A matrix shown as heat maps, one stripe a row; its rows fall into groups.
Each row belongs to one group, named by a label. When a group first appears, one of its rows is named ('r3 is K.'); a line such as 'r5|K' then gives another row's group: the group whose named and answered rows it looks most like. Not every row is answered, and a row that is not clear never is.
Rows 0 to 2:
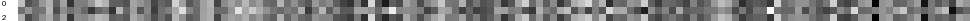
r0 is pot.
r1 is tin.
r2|pot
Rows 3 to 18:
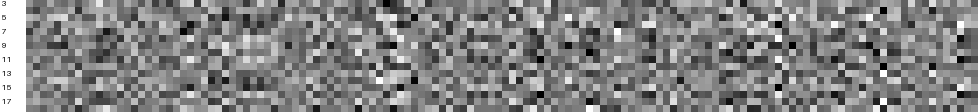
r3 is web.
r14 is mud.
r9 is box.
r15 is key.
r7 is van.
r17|van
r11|tin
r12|pot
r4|pot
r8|tin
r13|van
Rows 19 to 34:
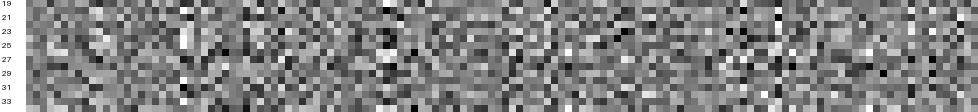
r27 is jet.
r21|key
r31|jet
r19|jet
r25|web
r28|box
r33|web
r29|pot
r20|web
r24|pot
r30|web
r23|web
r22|tin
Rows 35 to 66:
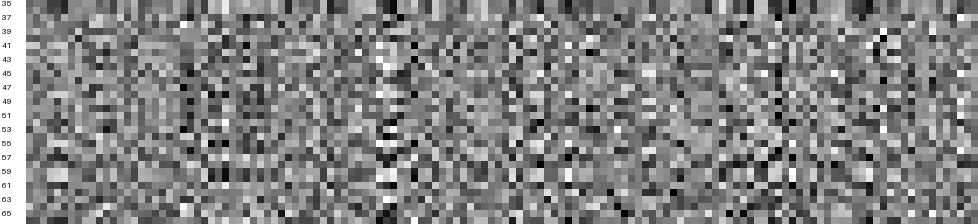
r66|box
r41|mud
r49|key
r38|web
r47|jet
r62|tin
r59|mud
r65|web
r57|box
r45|key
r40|pot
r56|key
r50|van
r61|box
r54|web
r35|box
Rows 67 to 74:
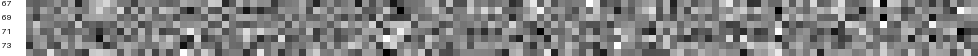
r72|jet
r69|pot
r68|key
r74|web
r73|van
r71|tin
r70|van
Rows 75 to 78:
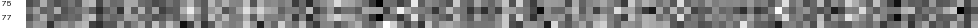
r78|jet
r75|box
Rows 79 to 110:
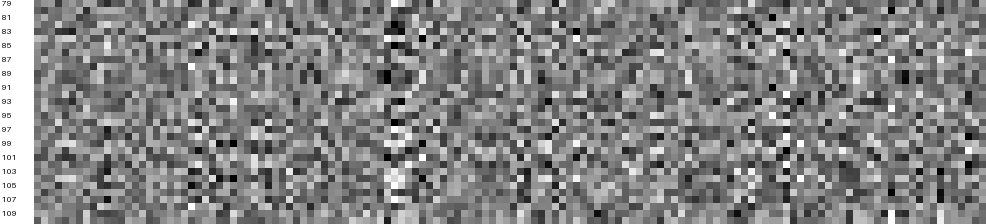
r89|box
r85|web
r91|tin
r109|van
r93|box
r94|van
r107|jet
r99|mud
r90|box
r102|tin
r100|key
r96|web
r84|mud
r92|tin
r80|pot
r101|box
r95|key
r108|web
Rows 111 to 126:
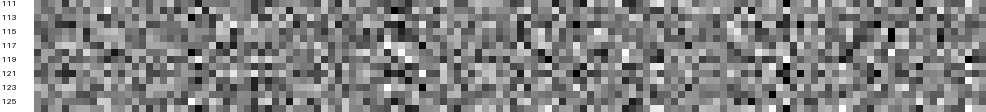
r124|tin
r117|mud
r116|pot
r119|tin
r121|box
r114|box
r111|key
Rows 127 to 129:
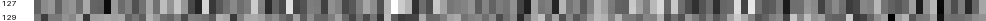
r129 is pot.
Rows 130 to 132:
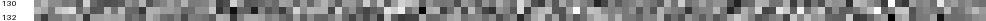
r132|pot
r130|van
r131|mud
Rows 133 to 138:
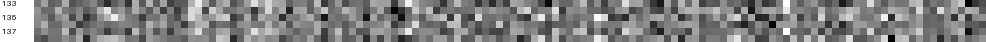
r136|tin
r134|web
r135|pot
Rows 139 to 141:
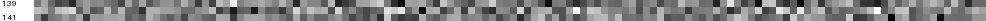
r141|pot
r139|box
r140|mud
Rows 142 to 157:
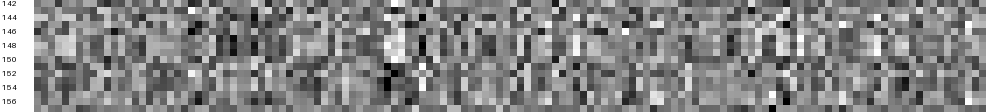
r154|box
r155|key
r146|van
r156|key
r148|mud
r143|web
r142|jet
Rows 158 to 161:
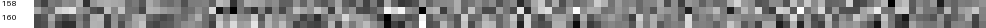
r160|box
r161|box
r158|pot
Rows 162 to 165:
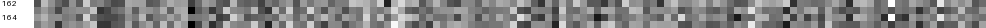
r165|jet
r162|van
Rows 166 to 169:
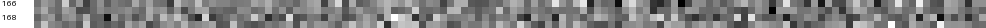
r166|tin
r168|jet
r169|van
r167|tin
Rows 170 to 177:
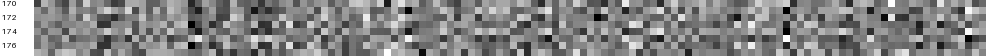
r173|jet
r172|van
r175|tin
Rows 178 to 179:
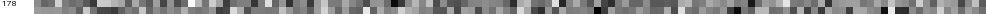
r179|van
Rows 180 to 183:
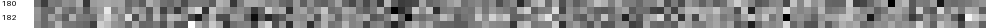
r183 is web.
